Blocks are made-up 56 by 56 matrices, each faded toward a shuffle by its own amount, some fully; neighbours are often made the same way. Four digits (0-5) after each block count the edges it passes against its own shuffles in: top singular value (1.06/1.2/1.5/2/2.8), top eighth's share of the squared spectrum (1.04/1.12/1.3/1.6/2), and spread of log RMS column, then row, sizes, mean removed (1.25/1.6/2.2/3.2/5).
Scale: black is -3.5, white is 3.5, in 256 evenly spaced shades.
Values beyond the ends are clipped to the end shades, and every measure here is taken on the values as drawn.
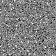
0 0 0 0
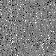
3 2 1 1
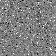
2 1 0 0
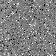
1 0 0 0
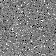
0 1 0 0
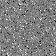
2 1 0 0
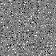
3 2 1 1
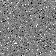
0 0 0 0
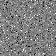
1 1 0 0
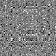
4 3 2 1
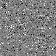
2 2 0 0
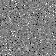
2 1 0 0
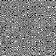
4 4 2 2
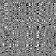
4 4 3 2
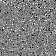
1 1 0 0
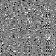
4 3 2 1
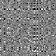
4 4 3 2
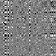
4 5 3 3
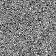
0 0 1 0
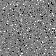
0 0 0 0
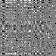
4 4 2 3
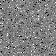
2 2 0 0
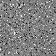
2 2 0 0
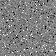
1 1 0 0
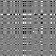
5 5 3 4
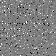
3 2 0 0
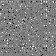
3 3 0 1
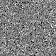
0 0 0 0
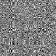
4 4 2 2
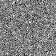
1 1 0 0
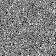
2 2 0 0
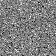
0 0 0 0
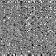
4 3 1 2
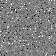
1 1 0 0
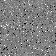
1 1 0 0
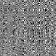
4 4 3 2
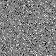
0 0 0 0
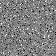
0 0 0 0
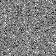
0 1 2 0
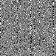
2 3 3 0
